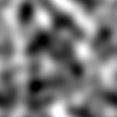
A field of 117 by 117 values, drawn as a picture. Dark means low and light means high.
Odd rows or columns: none. Lone odd cells: none. Grain: smooth.
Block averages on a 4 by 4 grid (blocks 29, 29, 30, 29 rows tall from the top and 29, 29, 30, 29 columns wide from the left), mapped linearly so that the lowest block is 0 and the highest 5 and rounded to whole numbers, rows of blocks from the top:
4 4 4 4
4 0 3 2
4 2 1 5
2 2 4 2
